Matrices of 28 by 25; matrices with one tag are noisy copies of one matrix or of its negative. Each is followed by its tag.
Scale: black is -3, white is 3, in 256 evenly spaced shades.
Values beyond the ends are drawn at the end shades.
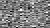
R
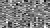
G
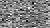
R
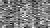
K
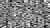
G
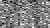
K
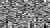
G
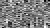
G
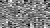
G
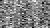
K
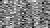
K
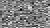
R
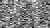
K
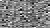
R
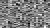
G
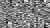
G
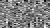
G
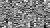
G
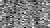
K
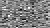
R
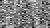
K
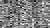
K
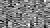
G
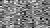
K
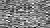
R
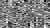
G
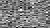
R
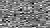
R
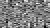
G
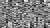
G
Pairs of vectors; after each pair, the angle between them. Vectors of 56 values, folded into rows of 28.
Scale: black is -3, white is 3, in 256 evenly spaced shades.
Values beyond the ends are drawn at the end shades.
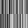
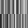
partly aligned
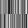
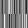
nearly opposite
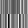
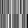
partly opposed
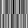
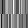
nearly opposite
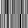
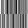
partly aligned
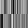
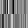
partly aligned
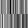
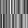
nearly opposite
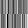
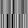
partly aligned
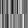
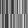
nearly parallel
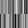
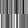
nearly opposite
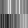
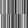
orthogonal
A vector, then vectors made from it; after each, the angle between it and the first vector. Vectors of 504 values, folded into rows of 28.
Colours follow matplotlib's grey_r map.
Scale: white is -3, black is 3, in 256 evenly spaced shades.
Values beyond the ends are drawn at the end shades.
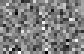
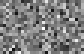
nearly parallel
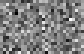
nearly parallel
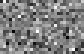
orthogonal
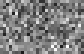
partly opposed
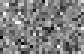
orthogonal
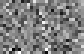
nearly parallel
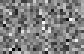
nearly parallel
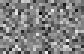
nearly opposite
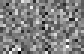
nearly opposite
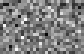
partly opposed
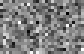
orthogonal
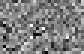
partly aligned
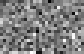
orthogonal
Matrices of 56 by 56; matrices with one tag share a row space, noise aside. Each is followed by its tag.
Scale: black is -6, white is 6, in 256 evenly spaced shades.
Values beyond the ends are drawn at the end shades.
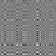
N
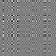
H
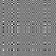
H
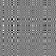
H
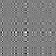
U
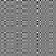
N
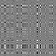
N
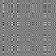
H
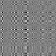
U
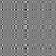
U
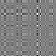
N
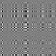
U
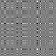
N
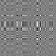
N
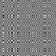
H
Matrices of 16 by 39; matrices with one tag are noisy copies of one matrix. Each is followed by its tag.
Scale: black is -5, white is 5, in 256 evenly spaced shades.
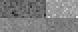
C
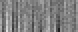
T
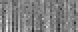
T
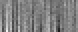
T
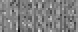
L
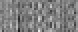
L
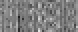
L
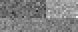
C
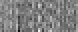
L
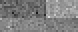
C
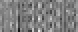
L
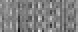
L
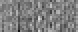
L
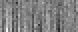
T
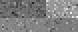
C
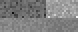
C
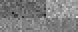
C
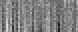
T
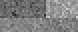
C
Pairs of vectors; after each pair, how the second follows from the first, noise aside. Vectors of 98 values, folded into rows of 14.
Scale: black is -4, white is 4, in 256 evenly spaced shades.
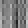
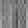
shrunk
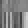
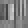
wrapped around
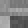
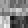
scaled up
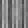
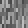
sign-scrambled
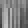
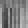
negated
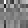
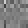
shrunk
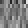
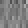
shrunk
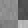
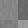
shrunk
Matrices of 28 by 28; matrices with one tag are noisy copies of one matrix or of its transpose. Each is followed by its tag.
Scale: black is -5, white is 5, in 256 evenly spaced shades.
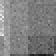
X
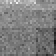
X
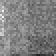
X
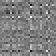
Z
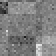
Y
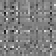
Z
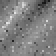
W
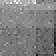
X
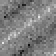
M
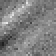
W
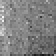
X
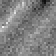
W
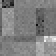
Y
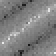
M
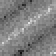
M
